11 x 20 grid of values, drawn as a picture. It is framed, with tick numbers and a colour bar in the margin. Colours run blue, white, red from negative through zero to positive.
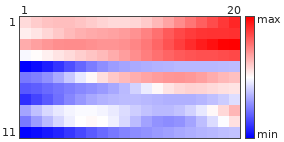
The ninth with the lowest average is the middle left. Streaks run across, left to right. The field climbs toward the top right. The ninth with the highest average is the top right.
